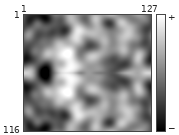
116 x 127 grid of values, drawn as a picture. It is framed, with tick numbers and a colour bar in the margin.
The top and bottom halves mirror each other. There are no regular stripes. The values follow a bell shape. The ninth with the highest average is the centre.
